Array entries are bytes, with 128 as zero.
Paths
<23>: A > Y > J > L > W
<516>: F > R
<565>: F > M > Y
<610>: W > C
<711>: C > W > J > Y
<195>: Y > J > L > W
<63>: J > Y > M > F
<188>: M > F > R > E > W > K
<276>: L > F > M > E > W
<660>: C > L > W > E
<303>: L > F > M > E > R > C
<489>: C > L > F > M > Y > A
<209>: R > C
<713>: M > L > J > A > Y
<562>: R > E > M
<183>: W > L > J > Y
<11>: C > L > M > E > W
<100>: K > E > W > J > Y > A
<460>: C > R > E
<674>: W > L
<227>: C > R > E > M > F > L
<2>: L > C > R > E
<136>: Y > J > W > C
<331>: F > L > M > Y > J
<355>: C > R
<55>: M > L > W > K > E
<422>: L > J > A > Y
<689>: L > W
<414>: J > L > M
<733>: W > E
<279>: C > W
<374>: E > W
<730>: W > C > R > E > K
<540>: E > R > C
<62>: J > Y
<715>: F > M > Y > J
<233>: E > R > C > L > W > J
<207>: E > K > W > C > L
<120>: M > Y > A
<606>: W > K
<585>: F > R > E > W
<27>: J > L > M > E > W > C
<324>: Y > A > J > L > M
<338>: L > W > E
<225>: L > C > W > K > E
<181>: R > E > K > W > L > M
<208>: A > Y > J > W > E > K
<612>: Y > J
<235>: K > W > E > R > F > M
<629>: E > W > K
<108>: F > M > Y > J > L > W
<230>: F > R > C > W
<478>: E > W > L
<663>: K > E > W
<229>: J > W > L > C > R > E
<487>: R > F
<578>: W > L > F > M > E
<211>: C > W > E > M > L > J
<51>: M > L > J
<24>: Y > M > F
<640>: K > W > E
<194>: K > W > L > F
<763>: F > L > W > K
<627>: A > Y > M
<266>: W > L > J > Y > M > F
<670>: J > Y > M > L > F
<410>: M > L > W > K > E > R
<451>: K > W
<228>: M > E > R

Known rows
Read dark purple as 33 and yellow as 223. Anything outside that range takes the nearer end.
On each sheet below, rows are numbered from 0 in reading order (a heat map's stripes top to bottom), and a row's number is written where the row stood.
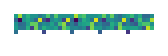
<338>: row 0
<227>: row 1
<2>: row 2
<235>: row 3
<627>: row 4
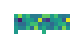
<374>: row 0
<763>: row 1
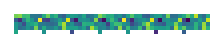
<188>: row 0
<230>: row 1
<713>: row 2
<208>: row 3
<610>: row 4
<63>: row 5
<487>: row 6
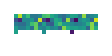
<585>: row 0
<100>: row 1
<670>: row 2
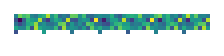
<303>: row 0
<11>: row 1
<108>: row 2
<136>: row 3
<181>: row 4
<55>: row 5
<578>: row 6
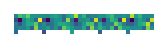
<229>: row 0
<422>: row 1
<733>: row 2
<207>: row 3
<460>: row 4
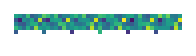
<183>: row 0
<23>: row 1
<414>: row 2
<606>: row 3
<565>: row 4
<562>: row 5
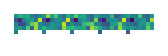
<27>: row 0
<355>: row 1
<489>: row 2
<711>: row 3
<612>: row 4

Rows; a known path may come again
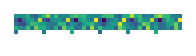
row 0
<136>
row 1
<689>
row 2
<629>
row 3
<209>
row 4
<276>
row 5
<730>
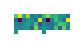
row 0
<410>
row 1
<225>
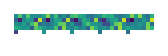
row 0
<227>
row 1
<660>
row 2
<100>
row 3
<27>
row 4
<516>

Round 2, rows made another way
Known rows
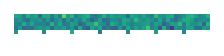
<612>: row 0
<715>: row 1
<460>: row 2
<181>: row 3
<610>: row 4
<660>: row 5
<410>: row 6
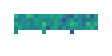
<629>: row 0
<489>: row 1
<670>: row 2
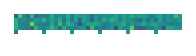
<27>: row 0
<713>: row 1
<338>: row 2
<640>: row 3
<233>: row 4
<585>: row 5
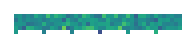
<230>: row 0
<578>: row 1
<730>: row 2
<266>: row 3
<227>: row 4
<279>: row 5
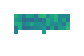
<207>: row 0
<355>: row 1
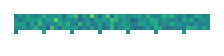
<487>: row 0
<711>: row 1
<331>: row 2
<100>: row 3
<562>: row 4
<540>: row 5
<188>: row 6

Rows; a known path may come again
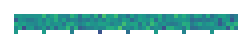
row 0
<374>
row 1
<355>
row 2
<478>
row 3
<266>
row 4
<487>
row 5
<585>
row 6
<207>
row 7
<2>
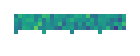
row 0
<183>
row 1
<211>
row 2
<136>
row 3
<55>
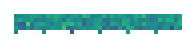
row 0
<235>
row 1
<733>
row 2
<24>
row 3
<181>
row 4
<540>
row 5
<640>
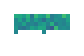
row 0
<516>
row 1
<108>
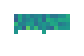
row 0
<276>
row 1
<451>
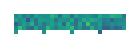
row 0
<51>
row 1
<228>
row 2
<209>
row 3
<324>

